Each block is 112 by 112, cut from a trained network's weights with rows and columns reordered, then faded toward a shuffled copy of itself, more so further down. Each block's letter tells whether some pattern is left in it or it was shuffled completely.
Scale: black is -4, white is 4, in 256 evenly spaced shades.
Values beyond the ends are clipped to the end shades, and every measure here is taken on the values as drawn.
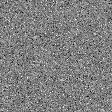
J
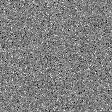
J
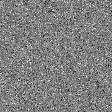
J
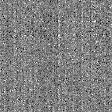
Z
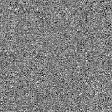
Z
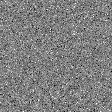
J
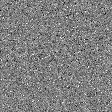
J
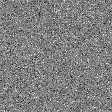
J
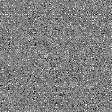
Z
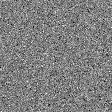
J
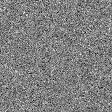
J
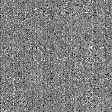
Z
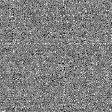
Z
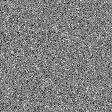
J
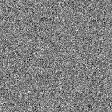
Z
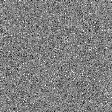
Z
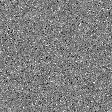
J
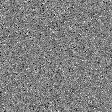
J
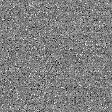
Z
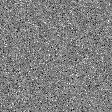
J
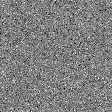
J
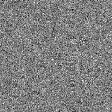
Z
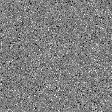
Z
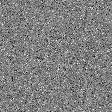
J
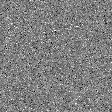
J
